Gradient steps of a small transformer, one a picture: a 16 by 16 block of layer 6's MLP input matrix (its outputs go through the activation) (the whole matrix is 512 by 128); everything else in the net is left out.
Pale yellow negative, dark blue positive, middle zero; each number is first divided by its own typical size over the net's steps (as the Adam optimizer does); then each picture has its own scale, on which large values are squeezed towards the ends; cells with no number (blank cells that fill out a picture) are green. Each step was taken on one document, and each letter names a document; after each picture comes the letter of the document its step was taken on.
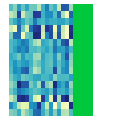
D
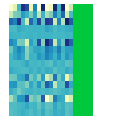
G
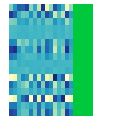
G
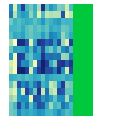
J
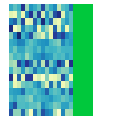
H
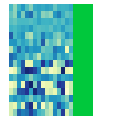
J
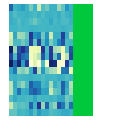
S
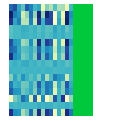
G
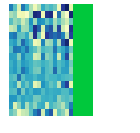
D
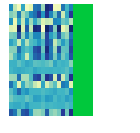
D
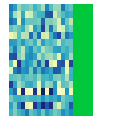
J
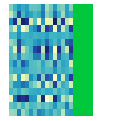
D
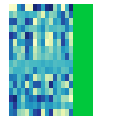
H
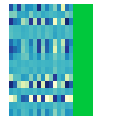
G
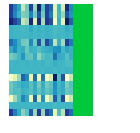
G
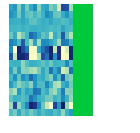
S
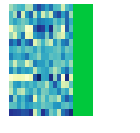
H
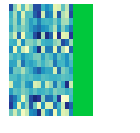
D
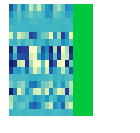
S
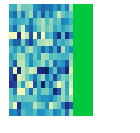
J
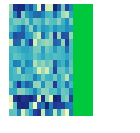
D
